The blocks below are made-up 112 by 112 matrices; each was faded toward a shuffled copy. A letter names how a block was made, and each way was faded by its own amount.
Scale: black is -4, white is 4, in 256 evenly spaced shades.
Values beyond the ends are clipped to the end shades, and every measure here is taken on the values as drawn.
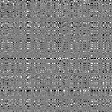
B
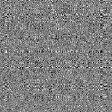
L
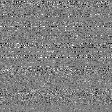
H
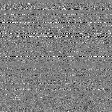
H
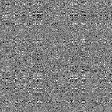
L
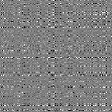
B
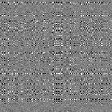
B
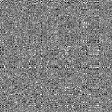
L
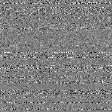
H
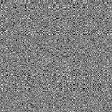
L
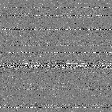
H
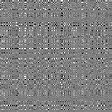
B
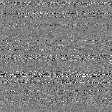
H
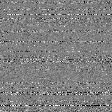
H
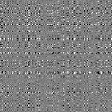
B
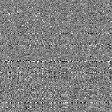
L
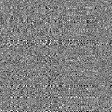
L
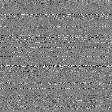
H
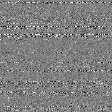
H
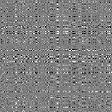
B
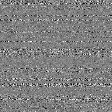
H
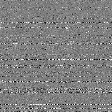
H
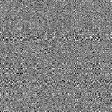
L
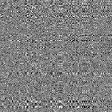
L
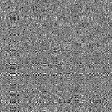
L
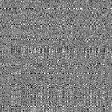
L
